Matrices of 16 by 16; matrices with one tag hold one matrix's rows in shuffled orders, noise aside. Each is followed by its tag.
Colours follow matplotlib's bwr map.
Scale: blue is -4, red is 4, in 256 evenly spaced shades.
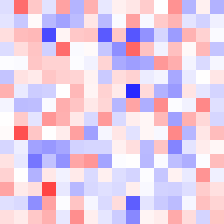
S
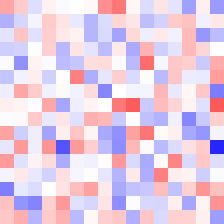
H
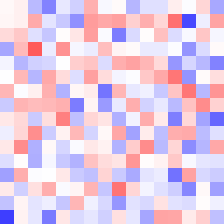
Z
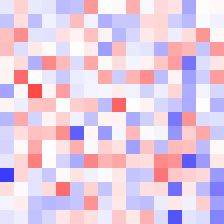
Z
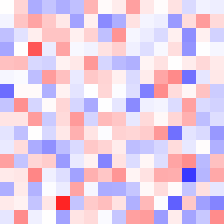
Z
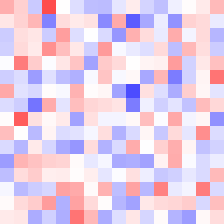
S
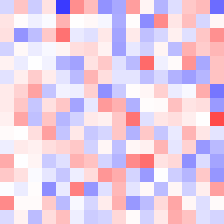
H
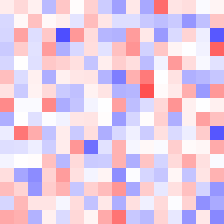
H
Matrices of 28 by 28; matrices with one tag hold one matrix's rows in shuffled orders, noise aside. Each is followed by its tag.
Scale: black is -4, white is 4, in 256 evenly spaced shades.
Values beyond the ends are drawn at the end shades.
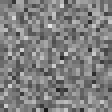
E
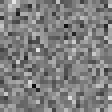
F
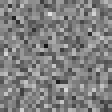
E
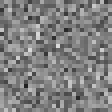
F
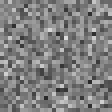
E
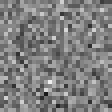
E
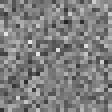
F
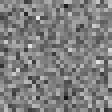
F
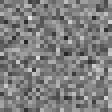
F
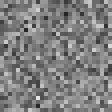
F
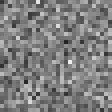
F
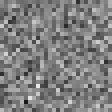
F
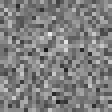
E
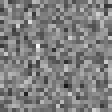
F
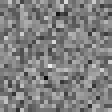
E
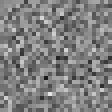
E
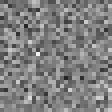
F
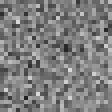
F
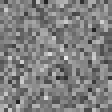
E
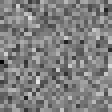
F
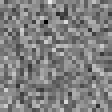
E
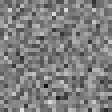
E
